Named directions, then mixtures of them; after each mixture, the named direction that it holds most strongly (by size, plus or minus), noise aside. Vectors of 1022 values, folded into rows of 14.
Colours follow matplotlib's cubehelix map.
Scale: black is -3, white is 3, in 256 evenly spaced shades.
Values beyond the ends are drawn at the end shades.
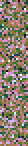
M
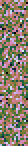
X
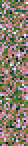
X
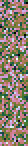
M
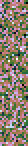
M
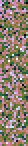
M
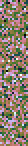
M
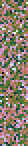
X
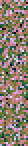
X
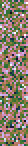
X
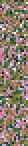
X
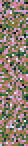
X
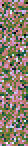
X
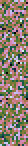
X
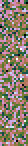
M
